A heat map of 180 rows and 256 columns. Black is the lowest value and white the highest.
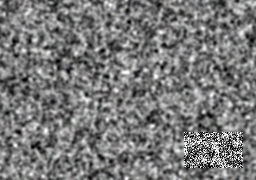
The texture is blotchy. No overall slope runs across the table. The histogram is bell-shaped. The halves do not mirror each other. An odd patch, rougher than its surroundings, sits in the bottom right. Values change most from cell to cell in the bottom right. No regular stripes run through it.
